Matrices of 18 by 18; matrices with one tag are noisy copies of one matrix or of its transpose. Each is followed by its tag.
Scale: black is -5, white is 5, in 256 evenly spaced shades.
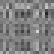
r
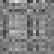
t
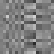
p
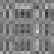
r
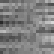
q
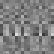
p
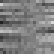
q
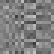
p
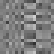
p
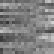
q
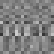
p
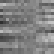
q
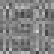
r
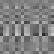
p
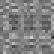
r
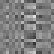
p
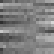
q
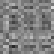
r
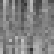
q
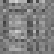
t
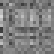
t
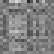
t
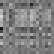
t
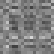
r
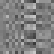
p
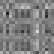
r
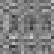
r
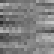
q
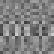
p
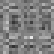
r
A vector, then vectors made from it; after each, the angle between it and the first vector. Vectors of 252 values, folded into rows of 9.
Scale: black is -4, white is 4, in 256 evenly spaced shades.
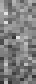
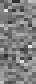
orthogonal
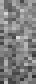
nearly parallel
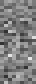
orthogonal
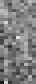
nearly parallel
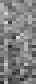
nearly parallel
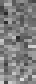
nearly opposite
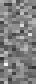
partly aligned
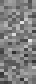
orthogonal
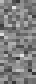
orthogonal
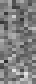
partly opposed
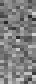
partly opposed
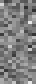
orthogonal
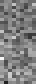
partly opposed
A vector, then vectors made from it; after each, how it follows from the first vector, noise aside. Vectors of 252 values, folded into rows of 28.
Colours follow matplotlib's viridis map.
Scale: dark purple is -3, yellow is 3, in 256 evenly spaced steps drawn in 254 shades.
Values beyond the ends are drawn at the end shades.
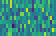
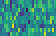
sign-scrambled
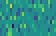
partly zeroed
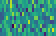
sign-scrambled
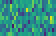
sign-scrambled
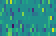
partly zeroed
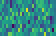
sign-scrambled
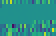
partly zeroed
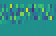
partly zeroed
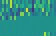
partly zeroed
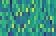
sign-scrambled
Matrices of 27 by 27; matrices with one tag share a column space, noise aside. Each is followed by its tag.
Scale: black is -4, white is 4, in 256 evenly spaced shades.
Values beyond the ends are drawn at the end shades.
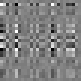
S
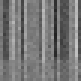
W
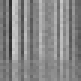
W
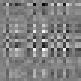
S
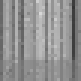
W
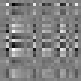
S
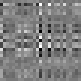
S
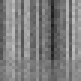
W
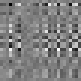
S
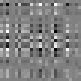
S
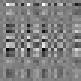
S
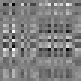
S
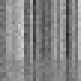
W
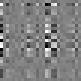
S
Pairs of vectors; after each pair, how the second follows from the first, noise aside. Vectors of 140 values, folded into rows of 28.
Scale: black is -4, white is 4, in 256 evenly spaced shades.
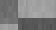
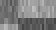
copied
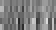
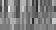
reversed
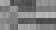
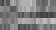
negated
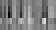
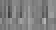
shrunk
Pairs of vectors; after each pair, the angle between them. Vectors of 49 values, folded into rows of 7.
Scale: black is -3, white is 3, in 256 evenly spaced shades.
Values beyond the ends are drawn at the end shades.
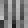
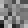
partly aligned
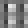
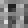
nearly opposite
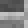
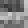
nearly parallel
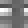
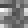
nearly parallel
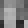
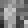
nearly parallel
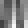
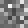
orthogonal
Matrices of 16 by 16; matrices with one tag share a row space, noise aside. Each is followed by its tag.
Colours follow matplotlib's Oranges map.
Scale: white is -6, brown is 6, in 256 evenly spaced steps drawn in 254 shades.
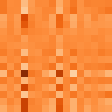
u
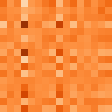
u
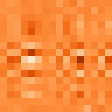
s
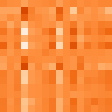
u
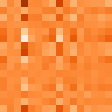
u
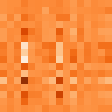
u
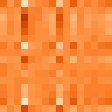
u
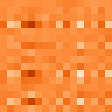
s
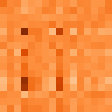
u
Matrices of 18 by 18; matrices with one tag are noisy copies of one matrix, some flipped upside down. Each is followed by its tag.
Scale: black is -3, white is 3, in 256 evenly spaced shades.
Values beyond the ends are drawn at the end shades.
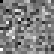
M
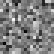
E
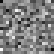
M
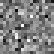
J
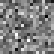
J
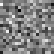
M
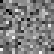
M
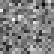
E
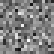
J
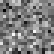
E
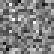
E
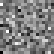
M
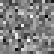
J
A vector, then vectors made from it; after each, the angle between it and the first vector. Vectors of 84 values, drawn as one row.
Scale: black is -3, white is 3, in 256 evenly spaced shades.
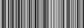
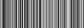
orthogonal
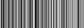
partly aligned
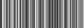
nearly opposite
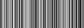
orthogonal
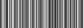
nearly opposite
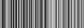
partly aligned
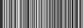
partly opposed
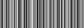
orthogonal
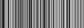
partly aligned
